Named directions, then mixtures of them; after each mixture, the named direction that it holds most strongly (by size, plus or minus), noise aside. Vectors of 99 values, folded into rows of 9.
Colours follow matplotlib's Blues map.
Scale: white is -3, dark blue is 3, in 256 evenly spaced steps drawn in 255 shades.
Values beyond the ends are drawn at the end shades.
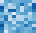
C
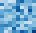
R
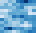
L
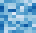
C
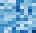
R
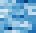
L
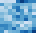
R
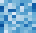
C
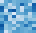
C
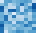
C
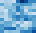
L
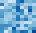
R
